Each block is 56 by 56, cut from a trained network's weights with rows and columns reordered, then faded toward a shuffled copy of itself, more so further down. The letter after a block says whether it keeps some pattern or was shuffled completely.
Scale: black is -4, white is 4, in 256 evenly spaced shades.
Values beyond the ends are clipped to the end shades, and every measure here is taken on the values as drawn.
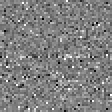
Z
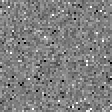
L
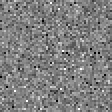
L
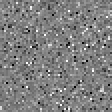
L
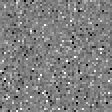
L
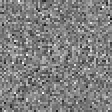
Z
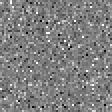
L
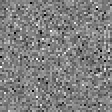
Z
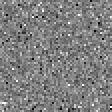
L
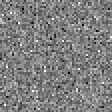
L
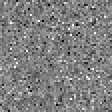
L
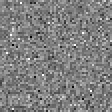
Z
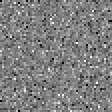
L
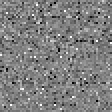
Z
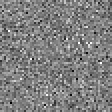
Z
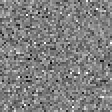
L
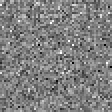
Z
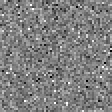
L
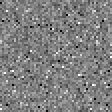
L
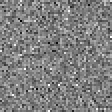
L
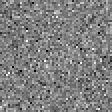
L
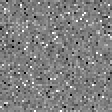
L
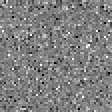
Z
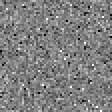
L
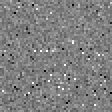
L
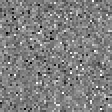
L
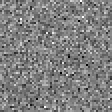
L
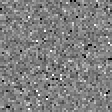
L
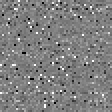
Z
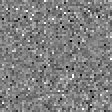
L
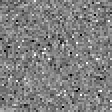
Z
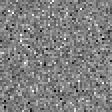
L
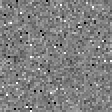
L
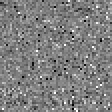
Z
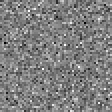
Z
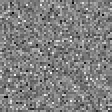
L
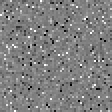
L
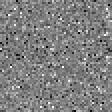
L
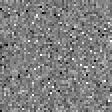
L
